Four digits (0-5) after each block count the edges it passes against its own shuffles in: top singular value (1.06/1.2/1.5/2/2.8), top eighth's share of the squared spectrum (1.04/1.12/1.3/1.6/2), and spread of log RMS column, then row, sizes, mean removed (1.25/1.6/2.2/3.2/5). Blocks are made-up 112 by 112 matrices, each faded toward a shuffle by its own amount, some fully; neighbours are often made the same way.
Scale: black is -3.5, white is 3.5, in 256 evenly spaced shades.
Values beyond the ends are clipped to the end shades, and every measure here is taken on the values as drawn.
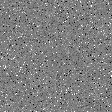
0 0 0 0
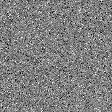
0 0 0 0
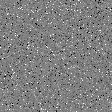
0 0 0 0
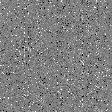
1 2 2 0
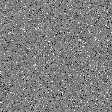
3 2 0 0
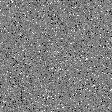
1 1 0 0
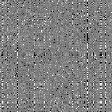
5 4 3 2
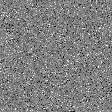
2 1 0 0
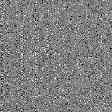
4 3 2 1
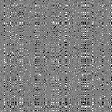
5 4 4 3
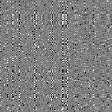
5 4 3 3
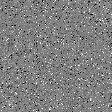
3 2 1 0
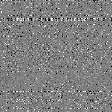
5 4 1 3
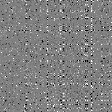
5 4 3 3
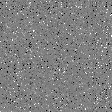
3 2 1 1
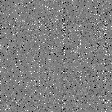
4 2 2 1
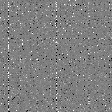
4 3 2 1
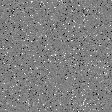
2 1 0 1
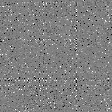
4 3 2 2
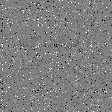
3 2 1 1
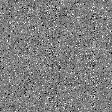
1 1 2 0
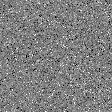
0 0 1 0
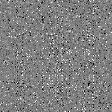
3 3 2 1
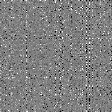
4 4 3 2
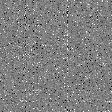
3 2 1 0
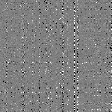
4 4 3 2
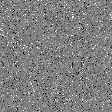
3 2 1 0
